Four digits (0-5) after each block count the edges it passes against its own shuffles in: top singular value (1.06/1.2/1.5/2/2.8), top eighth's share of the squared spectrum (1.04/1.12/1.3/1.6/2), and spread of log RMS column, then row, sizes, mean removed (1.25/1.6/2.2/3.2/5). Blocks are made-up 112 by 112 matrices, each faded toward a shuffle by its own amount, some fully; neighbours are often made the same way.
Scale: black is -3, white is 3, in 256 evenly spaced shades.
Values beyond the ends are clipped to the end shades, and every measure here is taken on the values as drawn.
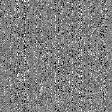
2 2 4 0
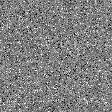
0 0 1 0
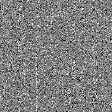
1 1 3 0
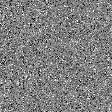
0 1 2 0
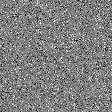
0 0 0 0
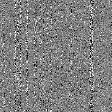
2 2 4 0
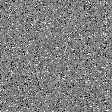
0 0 1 0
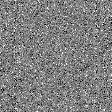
0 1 2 0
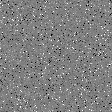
0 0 0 0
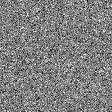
1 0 0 0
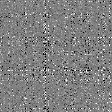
2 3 3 3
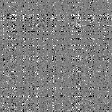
2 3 4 4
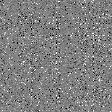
2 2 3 2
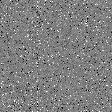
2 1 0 0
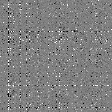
3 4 3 3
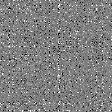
2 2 3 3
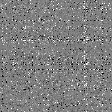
2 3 2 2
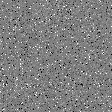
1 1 0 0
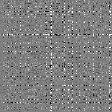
3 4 4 4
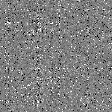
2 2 2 2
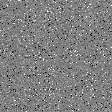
1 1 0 1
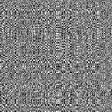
5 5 4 4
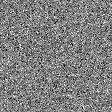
1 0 0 0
